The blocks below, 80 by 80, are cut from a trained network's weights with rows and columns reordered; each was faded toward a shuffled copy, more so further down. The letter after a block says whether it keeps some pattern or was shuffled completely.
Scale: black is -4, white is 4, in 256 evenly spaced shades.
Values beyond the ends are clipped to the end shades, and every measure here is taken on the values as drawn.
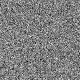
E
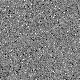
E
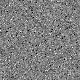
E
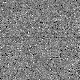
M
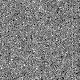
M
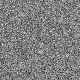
E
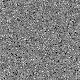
E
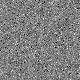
E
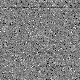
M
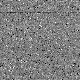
M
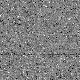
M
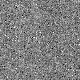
M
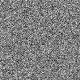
M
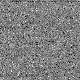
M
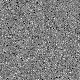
E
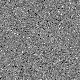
E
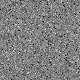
E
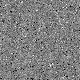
E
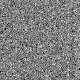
M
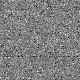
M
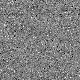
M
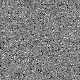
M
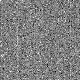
M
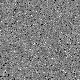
E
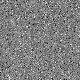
E
